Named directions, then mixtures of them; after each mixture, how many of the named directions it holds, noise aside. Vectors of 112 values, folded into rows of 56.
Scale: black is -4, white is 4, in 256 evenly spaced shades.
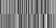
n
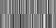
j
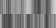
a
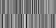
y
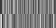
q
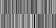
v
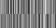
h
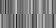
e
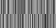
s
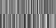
two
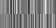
two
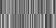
three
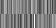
one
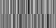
three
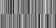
one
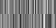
three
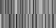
one
